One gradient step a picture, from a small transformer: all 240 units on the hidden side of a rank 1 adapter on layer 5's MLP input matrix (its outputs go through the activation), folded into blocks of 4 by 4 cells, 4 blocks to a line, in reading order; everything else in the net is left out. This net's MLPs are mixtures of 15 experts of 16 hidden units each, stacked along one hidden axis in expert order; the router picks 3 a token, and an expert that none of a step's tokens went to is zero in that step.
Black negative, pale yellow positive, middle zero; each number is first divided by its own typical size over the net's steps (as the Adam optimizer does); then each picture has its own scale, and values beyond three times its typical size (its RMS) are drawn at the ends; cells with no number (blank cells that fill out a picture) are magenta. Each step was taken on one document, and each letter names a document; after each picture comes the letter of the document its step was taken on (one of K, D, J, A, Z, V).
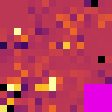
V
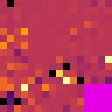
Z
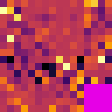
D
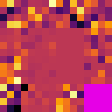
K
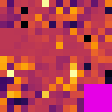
K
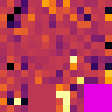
D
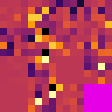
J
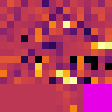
D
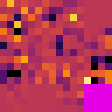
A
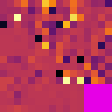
A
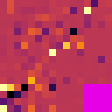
V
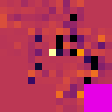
A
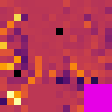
Z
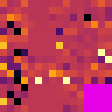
Z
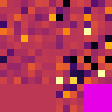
D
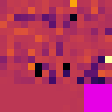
A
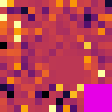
K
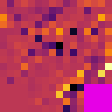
A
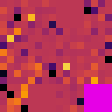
Z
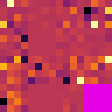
Z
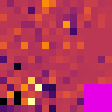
V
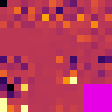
K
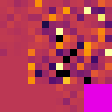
J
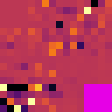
V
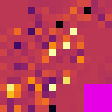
V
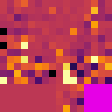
Z
